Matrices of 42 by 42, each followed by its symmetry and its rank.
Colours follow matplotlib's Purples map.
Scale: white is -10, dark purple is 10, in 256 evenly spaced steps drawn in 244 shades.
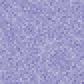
symmetric, full rank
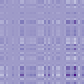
symmetric, rank one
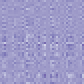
neither, rank three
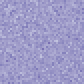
symmetric, full rank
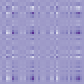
symmetric, rank one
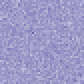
symmetric, full rank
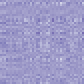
neither, rank three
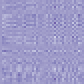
neither, rank three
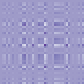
symmetric, rank one
